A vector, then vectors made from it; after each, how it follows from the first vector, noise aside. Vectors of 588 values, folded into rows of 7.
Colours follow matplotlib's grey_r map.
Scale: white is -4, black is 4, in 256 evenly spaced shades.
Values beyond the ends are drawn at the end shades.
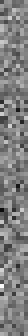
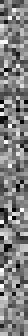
scaled up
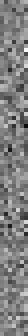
reversed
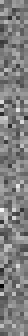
negated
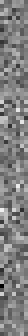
negated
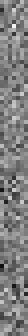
wrapped around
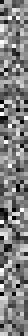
scaled up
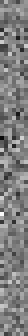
wrapped around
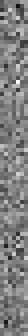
wrapped around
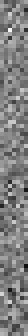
wrapped around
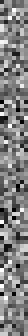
scaled up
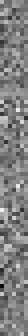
negated
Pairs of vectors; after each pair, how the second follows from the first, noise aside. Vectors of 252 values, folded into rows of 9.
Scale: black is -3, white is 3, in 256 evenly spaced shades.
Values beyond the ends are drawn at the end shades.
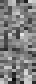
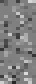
partly zeroed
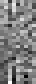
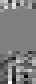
partly zeroed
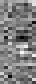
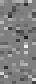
partly zeroed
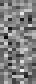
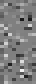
partly zeroed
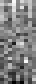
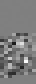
partly zeroed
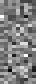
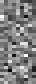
copied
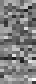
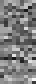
copied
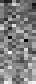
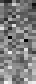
copied
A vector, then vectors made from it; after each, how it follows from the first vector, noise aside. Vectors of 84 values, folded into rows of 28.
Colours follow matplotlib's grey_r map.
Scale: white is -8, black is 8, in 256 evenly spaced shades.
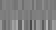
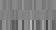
negated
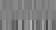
negated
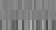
negated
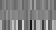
scaled up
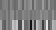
scaled up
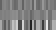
scaled up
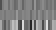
scaled up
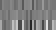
scaled up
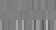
partly zeroed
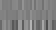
negated
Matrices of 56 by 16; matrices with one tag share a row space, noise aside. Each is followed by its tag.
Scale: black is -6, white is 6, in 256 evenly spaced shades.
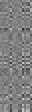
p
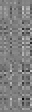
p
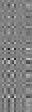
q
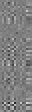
q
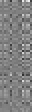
p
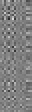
q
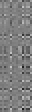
p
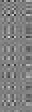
q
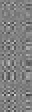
q
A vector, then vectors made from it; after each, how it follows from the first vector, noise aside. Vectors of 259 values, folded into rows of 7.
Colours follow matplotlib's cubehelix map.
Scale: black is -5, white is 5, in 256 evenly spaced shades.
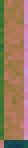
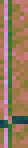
wrapped around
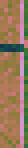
wrapped around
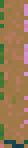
partly zeroed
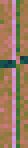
wrapped around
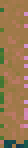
partly zeroed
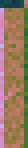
reversed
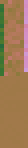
partly zeroed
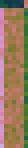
reversed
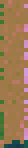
partly zeroed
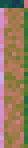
reversed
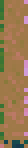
partly zeroed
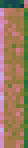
reversed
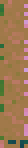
partly zeroed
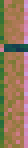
wrapped around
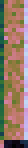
scaled up
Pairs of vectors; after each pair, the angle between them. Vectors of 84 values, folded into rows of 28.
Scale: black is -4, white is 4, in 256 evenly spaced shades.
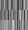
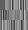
orthogonal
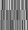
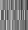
orthogonal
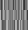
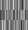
partly opposed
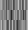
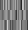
partly opposed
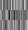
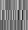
orthogonal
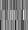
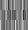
nearly opposite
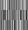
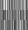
nearly parallel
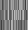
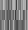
orthogonal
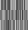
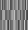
orthogonal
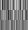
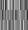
orthogonal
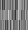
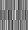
nearly opposite
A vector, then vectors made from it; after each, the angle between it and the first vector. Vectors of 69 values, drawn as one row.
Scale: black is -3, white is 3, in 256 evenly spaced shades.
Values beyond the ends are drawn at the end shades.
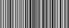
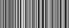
partly aligned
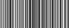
nearly parallel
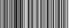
partly opposed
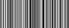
nearly parallel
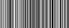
nearly parallel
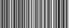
nearly opposite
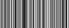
orthogonal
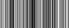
partly aligned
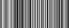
orthogonal
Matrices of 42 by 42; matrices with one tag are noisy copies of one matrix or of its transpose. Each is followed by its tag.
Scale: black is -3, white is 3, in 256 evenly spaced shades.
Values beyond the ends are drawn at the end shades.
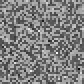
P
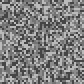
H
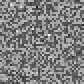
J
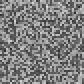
P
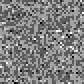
H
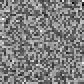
P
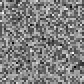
H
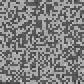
J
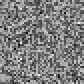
J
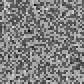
H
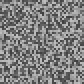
H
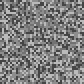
H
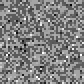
H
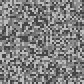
J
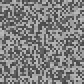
H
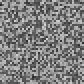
J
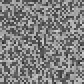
H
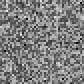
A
